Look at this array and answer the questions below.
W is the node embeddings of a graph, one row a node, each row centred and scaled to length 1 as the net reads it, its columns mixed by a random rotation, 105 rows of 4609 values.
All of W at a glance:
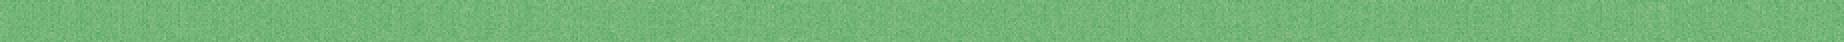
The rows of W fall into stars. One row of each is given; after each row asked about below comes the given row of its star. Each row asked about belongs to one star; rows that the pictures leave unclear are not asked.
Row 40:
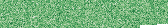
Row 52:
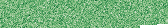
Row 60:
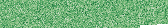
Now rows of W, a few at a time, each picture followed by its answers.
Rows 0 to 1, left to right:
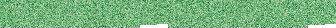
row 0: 52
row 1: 52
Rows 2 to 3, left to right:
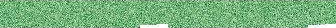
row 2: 52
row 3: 60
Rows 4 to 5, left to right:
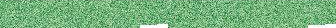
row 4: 52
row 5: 40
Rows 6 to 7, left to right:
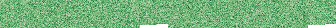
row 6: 52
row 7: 40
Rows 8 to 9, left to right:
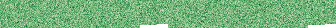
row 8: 52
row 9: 60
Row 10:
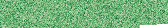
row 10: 40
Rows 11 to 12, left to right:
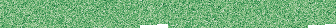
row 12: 40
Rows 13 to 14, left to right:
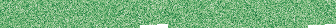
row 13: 60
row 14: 52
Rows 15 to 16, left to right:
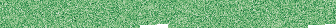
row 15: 60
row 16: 60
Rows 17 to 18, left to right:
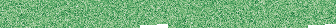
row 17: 60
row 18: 40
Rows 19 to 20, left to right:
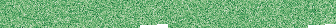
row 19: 60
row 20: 60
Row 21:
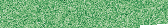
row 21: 60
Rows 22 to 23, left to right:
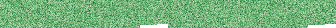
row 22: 60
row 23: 52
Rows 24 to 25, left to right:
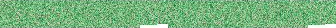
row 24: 40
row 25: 40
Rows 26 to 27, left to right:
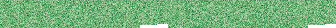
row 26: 40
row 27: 52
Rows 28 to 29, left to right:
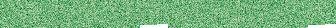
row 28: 40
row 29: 60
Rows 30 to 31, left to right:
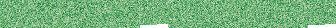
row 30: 60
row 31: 52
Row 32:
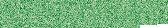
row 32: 40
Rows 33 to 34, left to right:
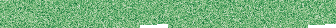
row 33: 40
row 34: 60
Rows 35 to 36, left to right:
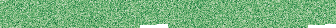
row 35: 52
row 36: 52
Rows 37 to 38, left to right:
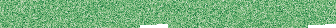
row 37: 60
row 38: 40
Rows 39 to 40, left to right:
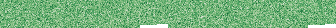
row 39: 60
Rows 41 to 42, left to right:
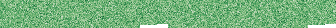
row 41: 52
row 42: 40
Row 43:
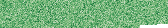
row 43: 60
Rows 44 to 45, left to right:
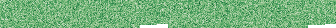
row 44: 52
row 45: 40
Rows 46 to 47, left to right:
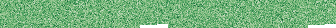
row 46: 40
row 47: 52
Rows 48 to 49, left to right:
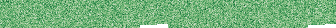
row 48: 60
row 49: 60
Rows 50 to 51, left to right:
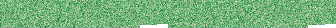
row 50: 40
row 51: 60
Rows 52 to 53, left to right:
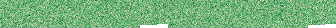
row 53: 60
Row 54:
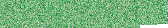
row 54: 40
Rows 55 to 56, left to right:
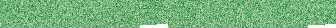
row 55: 52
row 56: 40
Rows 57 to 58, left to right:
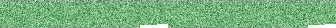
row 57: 40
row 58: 60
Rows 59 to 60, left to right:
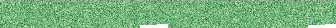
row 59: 40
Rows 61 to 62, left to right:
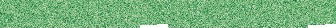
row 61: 52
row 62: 60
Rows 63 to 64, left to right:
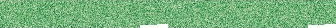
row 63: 60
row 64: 52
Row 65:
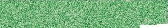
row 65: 52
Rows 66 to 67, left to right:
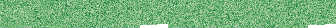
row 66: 60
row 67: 52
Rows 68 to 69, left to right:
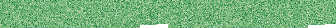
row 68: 52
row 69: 60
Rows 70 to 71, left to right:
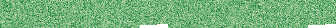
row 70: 40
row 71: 40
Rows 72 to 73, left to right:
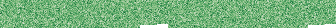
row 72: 40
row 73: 52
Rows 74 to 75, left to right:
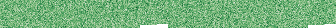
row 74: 60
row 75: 52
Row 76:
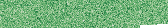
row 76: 60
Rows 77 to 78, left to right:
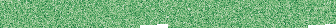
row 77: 40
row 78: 60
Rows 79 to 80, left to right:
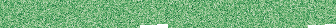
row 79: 60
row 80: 40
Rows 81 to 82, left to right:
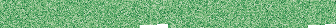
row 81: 40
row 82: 40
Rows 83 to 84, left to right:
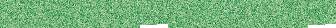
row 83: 40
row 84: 52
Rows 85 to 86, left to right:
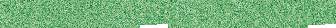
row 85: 40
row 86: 60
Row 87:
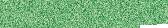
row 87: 52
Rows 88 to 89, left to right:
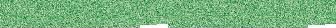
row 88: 60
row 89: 40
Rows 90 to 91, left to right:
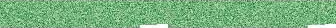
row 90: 52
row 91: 40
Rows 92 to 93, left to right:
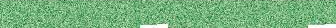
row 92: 40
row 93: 52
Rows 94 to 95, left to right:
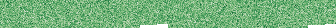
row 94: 40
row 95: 52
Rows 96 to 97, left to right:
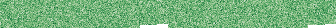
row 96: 52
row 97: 52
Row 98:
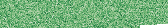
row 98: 52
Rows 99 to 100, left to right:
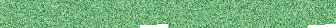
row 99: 40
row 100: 52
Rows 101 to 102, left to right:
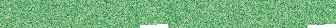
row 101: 60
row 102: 52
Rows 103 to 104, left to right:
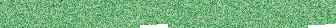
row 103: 60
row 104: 40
